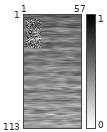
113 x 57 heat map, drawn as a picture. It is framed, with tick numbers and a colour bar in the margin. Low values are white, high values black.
Grain: streaks across. Roughest part: top left. Odd patch: rougher, in the top left. Stripes: horizontal, repeating 12 times. Histogram: bell-shaped. Slope: up to the top.
